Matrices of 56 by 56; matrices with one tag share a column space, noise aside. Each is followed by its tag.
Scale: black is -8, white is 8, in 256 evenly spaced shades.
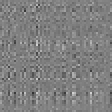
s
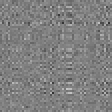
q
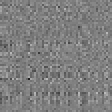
s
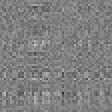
s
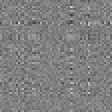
q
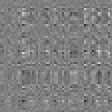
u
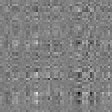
s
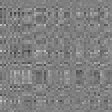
u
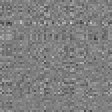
q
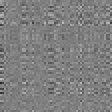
q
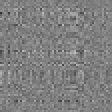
u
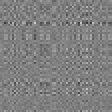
q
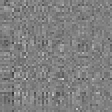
s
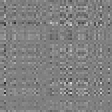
q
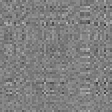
q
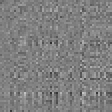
s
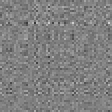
q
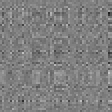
u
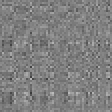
s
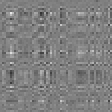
u
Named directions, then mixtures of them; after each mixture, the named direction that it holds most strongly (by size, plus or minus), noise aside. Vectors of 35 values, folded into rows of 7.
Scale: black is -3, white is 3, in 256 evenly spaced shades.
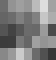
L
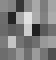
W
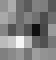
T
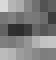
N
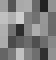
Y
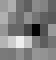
T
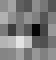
T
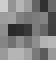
N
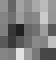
L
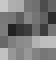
N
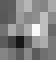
T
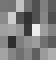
W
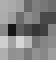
T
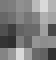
L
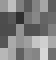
Y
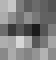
T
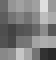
L
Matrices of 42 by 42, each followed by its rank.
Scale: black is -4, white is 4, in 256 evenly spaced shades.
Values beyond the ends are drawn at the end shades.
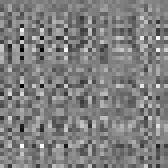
three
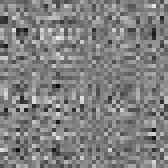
five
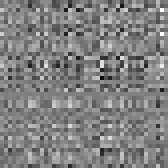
three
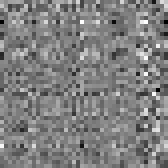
five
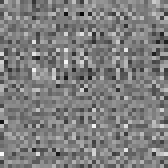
five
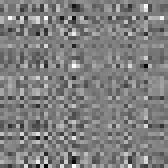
three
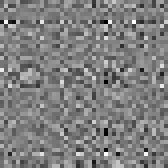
five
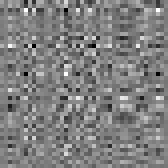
three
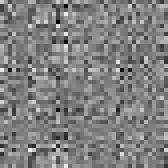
five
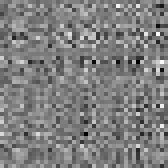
five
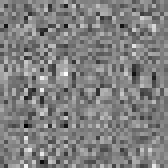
five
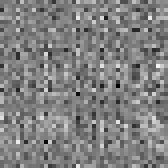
five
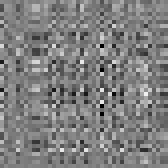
three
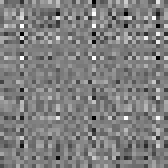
three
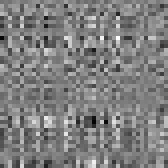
three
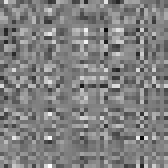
three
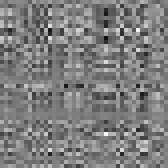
three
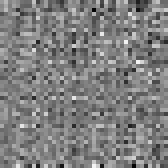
five
